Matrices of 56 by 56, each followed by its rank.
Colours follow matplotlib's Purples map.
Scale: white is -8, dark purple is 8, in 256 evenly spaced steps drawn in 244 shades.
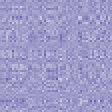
five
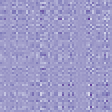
three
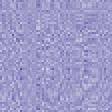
five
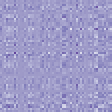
three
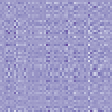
three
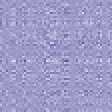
five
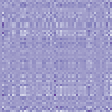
three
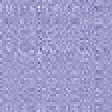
five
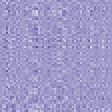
five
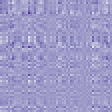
three
